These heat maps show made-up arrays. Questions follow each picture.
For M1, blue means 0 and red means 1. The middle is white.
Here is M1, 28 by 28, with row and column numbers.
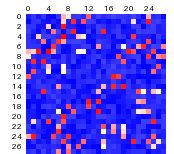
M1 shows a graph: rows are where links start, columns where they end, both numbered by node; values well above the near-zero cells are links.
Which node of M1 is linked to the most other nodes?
node 7
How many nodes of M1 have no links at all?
2
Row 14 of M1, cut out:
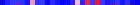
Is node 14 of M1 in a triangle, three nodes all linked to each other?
yes
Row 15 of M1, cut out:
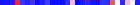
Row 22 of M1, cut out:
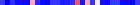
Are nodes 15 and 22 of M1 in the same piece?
yes
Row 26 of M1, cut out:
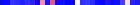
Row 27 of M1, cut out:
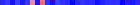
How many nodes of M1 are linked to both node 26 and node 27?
1
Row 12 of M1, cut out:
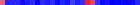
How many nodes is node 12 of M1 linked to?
3
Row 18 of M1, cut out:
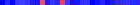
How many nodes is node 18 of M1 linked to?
2
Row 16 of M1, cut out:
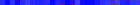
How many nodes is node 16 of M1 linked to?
0
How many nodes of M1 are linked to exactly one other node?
1
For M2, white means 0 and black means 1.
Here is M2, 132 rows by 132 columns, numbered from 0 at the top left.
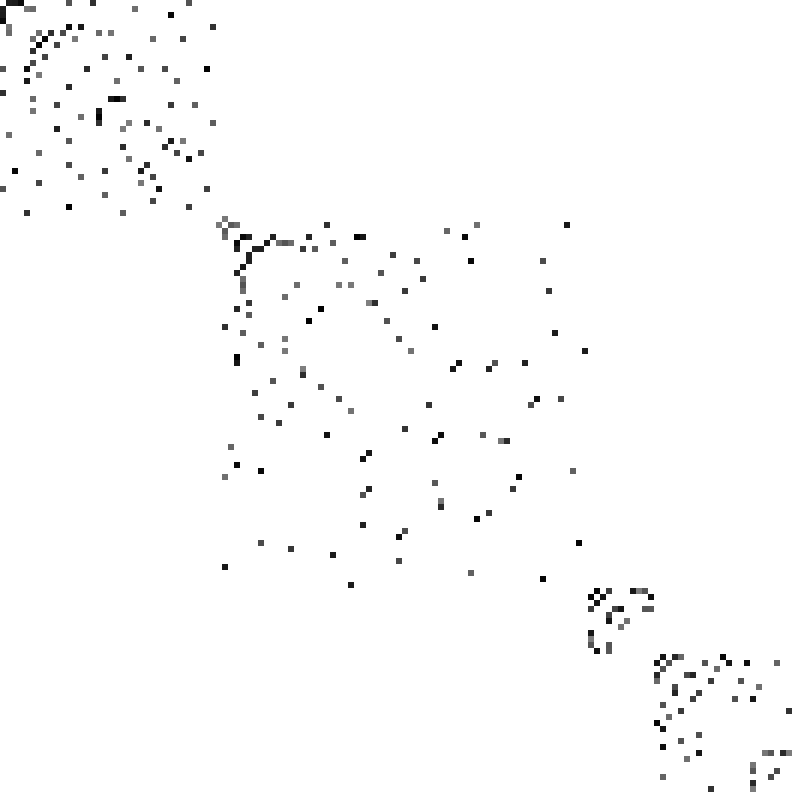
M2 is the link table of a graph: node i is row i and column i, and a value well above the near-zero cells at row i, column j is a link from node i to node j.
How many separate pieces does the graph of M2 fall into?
4
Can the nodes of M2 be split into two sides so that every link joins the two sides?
no
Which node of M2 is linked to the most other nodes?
node 39
